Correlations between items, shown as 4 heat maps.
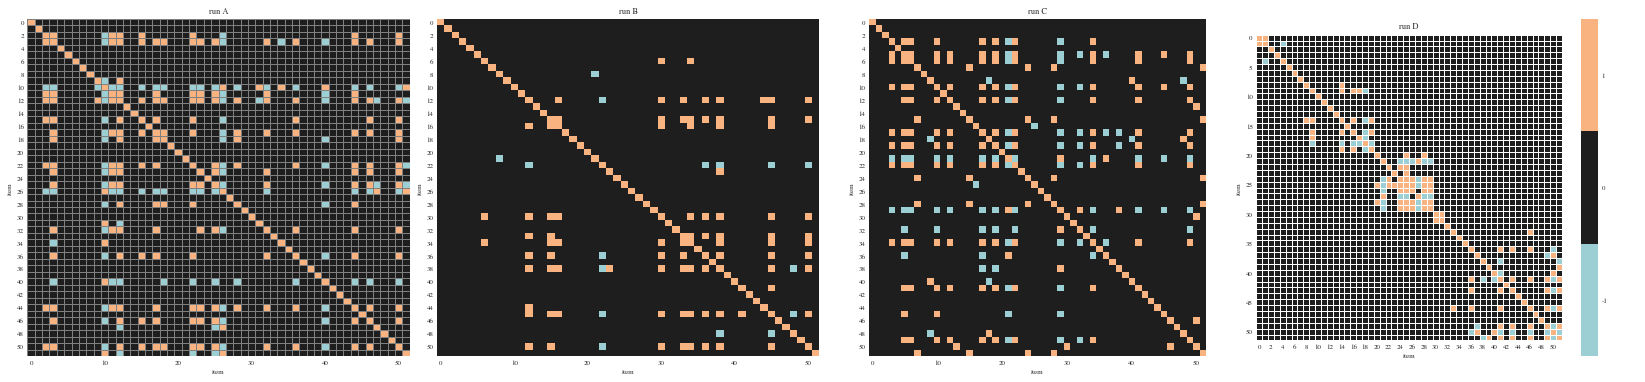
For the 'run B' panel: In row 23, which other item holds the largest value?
38
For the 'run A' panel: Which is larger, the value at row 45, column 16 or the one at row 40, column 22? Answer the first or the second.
the first
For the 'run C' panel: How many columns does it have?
52
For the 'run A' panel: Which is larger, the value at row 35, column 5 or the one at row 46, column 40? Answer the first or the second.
the first
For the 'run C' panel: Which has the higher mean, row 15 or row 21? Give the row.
15
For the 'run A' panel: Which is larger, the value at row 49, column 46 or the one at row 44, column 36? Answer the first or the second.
the second
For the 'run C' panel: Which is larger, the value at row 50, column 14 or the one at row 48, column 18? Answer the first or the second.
the second
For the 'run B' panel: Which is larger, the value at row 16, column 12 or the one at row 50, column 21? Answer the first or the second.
the first
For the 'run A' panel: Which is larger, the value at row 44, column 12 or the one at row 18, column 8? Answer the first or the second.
the first
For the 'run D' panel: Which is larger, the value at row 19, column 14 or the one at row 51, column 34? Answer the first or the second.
the first
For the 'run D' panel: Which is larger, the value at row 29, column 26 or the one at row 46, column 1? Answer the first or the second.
the first
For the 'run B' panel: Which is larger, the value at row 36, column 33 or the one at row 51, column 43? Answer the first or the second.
the first
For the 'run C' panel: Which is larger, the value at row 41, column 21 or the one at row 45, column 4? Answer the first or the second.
the second
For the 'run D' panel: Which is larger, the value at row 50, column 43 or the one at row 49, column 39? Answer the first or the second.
the second
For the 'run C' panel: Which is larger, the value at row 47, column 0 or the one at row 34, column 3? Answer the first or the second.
the second
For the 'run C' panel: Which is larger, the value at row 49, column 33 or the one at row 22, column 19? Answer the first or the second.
the second
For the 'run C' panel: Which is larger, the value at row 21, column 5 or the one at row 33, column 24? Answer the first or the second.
the second
